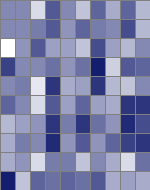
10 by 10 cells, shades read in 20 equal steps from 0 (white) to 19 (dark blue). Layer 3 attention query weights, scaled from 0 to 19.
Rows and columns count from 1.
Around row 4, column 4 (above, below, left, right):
8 17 10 9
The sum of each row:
91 109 83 119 93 110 122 124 78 110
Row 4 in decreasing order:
19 16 14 13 12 12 10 10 9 4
